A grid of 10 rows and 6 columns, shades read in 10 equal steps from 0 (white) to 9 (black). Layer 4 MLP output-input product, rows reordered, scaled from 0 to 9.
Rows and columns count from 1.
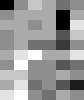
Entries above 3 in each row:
4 2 2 2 5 0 5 3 4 3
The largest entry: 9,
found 3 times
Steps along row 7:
down up same up down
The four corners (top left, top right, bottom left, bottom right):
9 4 1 4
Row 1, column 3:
2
